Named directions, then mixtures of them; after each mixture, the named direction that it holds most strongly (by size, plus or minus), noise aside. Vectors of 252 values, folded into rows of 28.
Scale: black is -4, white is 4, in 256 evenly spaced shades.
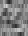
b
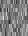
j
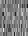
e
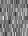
j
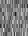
e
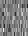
e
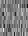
e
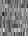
e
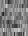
b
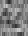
b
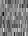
e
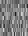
e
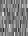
e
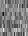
e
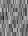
j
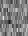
j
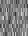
j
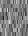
j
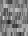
b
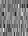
e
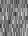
j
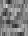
b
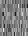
e
